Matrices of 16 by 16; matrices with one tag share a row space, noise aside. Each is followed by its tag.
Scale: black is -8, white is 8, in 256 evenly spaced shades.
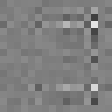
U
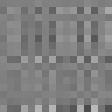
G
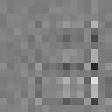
U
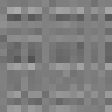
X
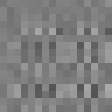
G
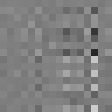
U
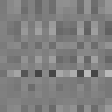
G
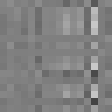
U
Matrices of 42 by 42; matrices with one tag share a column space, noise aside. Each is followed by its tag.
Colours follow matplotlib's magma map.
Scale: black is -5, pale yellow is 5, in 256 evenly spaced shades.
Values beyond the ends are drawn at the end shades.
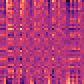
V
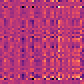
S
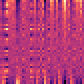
V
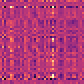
S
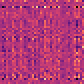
S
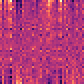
V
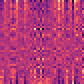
V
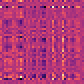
S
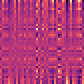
V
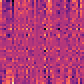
V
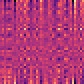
V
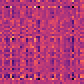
S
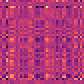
S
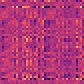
S
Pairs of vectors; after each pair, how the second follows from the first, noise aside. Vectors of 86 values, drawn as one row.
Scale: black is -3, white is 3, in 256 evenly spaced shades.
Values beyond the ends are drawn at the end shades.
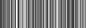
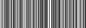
shuffled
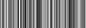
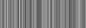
shrunk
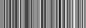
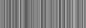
shrunk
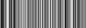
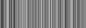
shrunk
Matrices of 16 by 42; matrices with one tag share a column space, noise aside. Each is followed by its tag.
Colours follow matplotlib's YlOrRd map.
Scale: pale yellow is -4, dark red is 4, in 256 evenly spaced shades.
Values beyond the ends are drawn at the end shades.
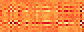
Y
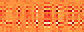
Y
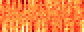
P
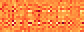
Y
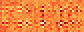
Y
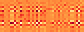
Y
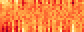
P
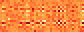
Y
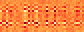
Y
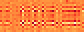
Y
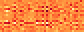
Y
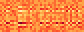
Y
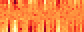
P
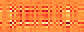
Y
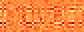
Y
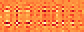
Y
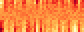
P
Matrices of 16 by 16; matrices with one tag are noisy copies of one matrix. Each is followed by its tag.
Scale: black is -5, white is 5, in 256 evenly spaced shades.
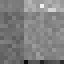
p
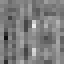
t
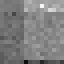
p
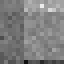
p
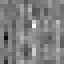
t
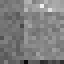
p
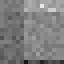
p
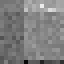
p
